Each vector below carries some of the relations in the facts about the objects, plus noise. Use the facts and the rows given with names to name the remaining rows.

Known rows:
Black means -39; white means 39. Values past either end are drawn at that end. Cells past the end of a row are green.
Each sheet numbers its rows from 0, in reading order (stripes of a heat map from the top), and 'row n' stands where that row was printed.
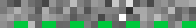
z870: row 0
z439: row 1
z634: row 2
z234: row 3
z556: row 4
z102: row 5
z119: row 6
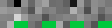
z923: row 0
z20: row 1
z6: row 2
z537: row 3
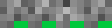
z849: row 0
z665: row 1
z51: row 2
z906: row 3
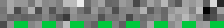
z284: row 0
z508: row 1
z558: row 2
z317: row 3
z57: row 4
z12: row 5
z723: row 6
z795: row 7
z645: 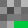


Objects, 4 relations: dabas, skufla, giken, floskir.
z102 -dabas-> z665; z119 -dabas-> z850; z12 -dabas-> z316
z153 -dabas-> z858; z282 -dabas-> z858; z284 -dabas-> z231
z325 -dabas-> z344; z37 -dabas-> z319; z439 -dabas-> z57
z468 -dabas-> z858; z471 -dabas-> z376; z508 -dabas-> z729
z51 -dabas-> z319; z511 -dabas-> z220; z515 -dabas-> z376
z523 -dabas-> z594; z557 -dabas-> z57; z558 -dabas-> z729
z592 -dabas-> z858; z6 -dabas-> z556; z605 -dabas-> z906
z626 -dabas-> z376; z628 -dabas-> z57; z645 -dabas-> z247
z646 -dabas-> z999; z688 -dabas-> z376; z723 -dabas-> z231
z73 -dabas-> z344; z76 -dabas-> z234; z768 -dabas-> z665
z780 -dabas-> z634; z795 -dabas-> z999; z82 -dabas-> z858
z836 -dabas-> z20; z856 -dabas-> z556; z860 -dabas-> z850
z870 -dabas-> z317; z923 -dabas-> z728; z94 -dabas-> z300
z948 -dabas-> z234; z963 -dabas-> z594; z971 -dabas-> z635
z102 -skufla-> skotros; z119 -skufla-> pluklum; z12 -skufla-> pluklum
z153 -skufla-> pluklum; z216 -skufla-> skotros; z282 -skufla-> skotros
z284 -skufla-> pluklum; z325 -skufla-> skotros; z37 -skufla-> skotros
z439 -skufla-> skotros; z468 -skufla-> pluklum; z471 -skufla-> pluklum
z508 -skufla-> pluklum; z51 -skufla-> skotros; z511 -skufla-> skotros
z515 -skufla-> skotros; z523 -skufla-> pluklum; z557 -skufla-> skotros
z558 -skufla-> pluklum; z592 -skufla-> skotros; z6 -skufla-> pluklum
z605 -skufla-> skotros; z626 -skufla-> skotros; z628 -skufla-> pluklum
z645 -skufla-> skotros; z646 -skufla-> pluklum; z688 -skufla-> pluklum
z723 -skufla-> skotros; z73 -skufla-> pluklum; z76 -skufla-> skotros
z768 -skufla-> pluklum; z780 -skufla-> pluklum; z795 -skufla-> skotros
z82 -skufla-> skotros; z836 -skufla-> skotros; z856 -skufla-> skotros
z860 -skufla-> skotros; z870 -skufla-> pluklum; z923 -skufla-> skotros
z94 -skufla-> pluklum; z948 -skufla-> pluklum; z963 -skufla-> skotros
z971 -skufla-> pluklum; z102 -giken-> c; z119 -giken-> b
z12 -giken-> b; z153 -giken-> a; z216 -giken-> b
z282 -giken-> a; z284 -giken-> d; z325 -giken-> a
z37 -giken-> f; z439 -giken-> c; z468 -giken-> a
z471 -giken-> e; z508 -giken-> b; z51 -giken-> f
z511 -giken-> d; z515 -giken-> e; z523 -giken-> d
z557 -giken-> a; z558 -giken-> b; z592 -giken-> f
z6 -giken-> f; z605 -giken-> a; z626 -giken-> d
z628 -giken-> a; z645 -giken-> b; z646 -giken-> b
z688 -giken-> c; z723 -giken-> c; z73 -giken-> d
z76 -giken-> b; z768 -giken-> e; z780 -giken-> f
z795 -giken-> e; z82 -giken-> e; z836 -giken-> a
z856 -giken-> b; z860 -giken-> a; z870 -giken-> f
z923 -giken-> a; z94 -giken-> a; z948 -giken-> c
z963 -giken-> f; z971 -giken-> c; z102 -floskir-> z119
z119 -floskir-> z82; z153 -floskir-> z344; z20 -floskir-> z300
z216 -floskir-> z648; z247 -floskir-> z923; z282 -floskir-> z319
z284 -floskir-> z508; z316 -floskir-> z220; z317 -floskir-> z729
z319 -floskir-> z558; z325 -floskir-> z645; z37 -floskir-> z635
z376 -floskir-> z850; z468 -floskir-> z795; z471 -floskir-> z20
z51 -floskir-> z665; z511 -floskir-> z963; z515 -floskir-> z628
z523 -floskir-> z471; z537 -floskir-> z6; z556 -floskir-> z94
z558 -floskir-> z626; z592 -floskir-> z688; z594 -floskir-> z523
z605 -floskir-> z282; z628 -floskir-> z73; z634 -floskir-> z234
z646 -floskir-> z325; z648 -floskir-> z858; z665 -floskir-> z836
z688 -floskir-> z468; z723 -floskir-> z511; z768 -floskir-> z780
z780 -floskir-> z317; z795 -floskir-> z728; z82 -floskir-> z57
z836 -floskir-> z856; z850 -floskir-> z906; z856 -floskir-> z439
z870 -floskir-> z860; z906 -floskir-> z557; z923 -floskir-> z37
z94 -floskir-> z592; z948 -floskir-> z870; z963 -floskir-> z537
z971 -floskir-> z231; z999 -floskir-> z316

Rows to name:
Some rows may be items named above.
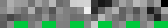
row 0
z511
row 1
z856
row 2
z515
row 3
z468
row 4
z856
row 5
z728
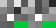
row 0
z556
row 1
z592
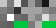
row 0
z556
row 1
z153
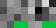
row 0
z300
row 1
z795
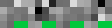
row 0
z768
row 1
z795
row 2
z768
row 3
z860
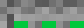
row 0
z963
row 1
z780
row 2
z780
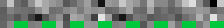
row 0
z73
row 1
z626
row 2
z963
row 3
z836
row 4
z626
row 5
z523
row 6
z471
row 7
z605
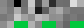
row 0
z557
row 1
z688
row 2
z768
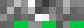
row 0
z594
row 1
z94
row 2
z523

